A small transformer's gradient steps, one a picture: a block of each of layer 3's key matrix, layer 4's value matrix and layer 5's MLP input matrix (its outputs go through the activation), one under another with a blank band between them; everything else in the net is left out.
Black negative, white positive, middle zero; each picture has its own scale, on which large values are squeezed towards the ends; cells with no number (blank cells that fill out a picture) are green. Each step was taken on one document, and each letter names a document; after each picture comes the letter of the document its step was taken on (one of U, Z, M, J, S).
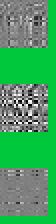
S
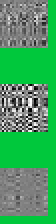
S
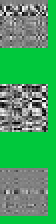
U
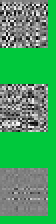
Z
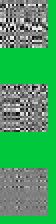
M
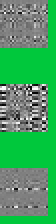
U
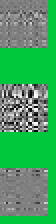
S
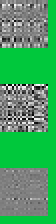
Z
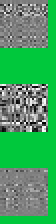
U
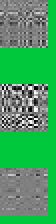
S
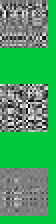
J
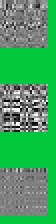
M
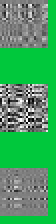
J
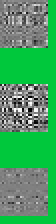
S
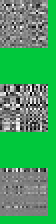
M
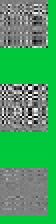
S
